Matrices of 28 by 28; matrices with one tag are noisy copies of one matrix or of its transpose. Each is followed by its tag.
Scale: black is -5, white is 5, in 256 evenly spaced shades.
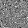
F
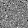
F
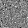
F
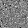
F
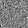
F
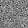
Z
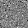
F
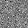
Z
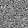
Z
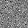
Z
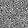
Z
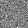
F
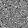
F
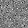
Z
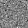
F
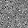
Z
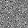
Z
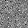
Z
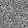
Z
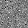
Z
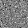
F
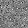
Z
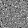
F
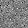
Z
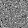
F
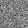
Z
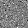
F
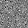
Z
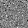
F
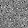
Z
